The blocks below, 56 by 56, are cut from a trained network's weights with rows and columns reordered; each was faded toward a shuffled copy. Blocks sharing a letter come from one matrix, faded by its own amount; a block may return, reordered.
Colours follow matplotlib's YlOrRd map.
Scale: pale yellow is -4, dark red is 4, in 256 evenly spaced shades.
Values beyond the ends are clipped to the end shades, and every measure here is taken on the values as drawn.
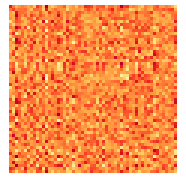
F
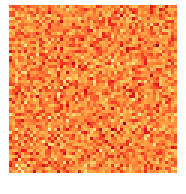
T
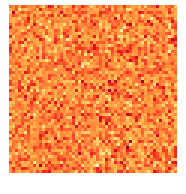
T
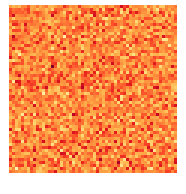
T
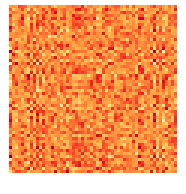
F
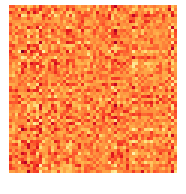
F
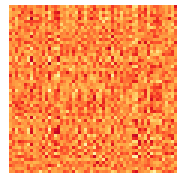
F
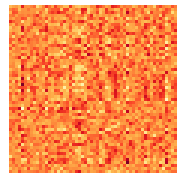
F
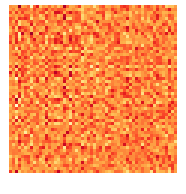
F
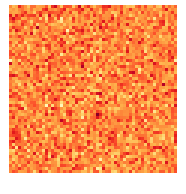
T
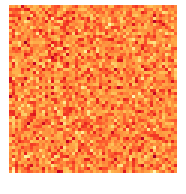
T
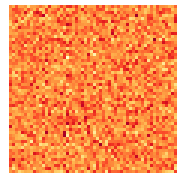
T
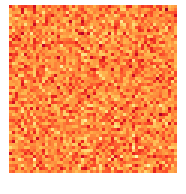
T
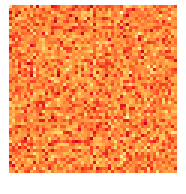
T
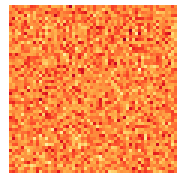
T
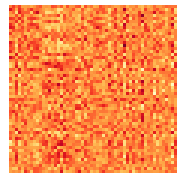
F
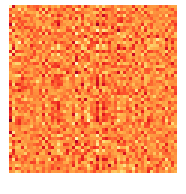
F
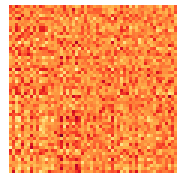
F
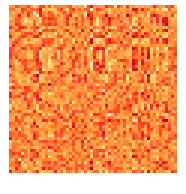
F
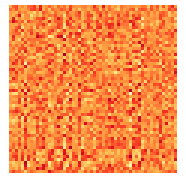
F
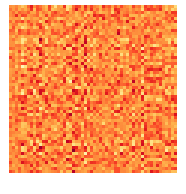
F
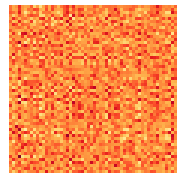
F
